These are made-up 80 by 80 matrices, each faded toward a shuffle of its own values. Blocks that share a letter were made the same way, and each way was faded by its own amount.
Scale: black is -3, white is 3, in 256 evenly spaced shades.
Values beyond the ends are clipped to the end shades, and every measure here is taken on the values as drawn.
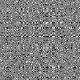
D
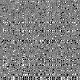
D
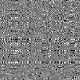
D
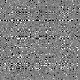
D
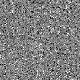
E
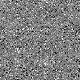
E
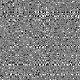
D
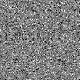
E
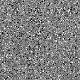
E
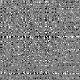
D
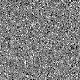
E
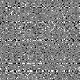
D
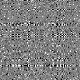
D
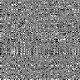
D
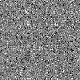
E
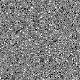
E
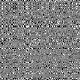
D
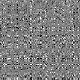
D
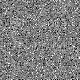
E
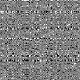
D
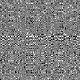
D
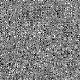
E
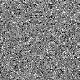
E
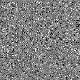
E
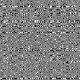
D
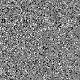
E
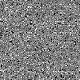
E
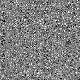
E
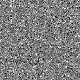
E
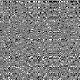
D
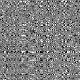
D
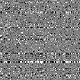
D
